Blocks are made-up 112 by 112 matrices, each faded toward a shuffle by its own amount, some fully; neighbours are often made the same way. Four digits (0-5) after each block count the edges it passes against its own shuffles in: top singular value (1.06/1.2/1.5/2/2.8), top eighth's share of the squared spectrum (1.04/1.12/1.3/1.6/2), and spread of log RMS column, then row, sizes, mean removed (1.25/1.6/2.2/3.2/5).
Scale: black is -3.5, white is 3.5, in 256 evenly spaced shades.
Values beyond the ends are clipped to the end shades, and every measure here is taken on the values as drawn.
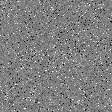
0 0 0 0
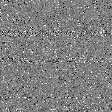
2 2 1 2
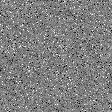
0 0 0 1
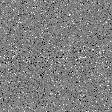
1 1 0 1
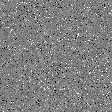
0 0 0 0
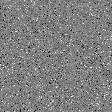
0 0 0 0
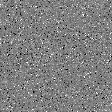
1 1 1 1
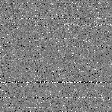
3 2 1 3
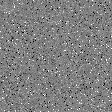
0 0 0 0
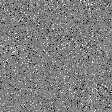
0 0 0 1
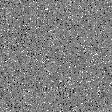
3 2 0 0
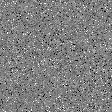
2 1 0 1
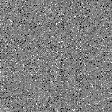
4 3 2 1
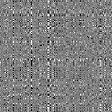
5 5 4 3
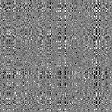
5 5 4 3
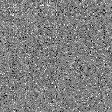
3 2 1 1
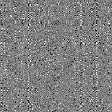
4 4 3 2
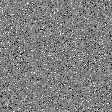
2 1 0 0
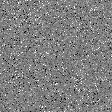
2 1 0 0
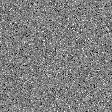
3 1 0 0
